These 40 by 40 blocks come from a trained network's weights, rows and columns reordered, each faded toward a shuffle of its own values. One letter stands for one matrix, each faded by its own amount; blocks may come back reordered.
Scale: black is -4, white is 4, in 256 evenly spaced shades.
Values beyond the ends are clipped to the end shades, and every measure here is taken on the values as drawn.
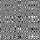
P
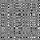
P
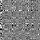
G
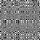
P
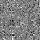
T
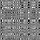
P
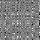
G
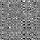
G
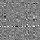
G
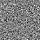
T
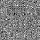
T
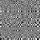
P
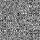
T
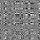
P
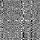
G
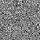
T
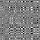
P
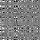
P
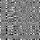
P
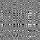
P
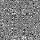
T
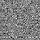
T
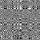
P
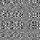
P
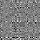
G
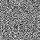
T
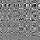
P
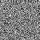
T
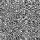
T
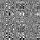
G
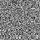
T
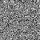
T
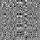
G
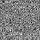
T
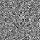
T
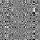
G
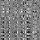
G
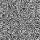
T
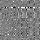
G
